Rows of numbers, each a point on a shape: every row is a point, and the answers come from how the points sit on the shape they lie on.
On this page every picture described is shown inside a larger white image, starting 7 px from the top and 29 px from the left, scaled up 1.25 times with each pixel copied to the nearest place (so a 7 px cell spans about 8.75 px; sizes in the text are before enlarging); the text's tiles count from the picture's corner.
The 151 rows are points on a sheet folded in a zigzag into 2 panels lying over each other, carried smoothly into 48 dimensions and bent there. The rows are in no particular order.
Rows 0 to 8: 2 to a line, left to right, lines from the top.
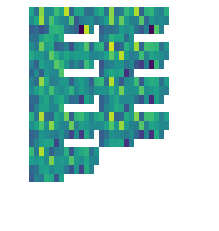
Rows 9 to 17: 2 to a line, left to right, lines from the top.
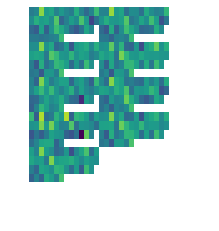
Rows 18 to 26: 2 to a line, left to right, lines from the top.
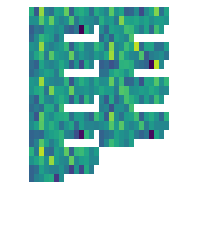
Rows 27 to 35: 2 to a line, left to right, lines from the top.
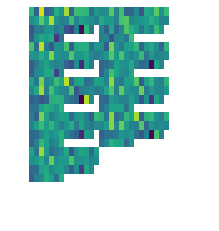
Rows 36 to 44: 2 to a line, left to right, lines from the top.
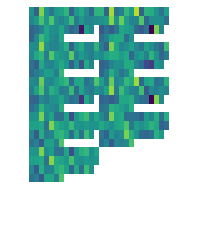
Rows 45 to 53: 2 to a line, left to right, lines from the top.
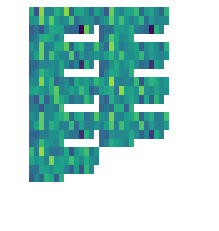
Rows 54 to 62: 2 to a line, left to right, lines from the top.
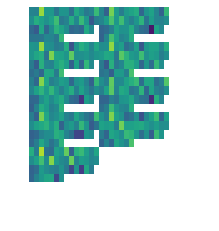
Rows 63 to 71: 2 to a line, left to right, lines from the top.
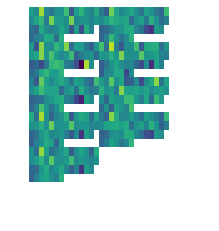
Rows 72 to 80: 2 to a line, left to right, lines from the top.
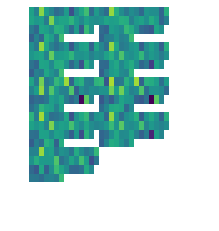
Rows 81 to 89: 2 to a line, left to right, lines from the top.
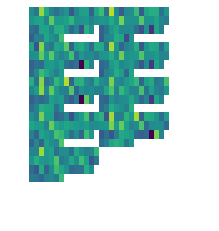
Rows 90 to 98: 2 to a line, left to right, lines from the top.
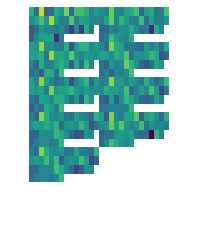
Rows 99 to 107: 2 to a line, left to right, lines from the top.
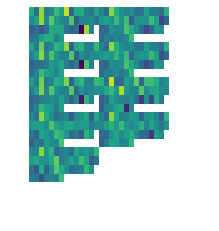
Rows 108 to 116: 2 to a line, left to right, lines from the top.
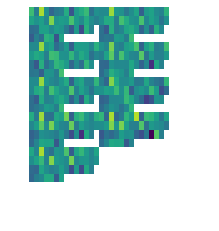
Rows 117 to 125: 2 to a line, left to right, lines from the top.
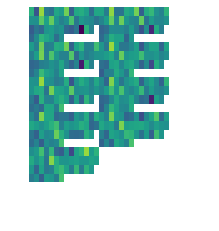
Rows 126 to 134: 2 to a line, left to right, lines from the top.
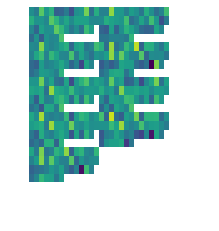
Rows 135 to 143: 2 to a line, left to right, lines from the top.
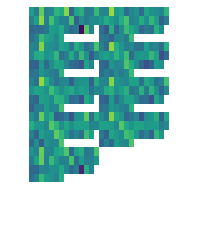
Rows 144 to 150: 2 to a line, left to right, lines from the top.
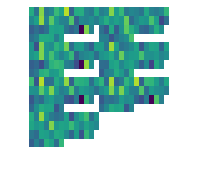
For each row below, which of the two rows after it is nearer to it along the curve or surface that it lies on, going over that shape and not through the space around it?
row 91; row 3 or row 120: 3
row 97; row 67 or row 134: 67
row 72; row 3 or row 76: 3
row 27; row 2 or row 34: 34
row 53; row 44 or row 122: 122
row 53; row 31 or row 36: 36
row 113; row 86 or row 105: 105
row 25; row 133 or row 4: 4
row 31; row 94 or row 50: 50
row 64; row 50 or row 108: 108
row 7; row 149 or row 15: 149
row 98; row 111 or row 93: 93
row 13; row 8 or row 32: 8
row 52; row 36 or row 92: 92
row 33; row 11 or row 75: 75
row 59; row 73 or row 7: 7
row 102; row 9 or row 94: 94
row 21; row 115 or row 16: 115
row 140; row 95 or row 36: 95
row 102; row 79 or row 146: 79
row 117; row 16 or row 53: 53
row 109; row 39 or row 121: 121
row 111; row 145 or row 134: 134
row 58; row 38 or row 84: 84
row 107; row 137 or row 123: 137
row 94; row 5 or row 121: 5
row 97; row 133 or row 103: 133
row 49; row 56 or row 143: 56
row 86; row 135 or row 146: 135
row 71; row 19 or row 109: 19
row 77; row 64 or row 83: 83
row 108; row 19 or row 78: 78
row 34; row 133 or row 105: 133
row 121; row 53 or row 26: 26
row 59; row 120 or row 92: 92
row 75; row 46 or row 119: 46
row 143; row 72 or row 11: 11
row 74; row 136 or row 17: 17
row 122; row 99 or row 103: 99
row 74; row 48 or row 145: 48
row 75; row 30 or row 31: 30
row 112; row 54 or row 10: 54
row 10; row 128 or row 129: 128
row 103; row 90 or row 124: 90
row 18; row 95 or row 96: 96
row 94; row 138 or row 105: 105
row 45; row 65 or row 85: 65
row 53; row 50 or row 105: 105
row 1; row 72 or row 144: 144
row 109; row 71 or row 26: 26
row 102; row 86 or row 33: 33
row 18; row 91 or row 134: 134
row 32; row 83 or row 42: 42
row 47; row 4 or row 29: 29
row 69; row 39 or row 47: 39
